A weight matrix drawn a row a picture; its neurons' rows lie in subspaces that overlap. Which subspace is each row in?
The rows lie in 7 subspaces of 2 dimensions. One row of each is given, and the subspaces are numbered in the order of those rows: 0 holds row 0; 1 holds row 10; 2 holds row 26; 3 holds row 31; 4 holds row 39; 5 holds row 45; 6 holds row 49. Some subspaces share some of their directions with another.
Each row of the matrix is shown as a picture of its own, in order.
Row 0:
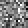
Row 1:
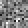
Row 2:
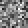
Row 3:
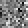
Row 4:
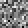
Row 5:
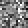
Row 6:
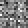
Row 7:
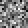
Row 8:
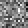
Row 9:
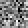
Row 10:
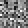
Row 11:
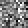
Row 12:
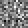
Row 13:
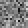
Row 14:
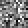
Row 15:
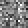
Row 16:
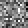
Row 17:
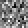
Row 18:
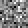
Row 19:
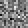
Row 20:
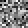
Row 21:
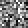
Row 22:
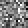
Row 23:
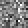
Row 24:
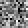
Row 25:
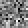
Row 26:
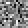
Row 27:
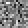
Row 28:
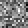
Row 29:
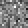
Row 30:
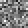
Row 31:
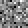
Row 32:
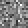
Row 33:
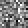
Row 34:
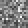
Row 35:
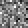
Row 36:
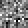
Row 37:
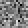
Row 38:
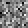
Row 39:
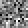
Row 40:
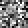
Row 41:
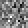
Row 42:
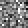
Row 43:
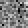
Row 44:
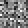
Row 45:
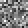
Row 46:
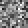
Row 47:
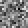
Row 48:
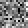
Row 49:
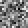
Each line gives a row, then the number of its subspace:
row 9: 3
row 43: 4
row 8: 0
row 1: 4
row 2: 6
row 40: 6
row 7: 6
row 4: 5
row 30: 5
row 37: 2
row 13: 0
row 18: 3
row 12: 1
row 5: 6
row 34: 3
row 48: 0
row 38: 2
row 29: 3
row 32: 2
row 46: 6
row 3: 2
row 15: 1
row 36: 4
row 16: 0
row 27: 2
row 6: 1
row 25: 4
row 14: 4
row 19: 1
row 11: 2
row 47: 6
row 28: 0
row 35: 3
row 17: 5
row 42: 4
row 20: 5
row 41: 5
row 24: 1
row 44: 1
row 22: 0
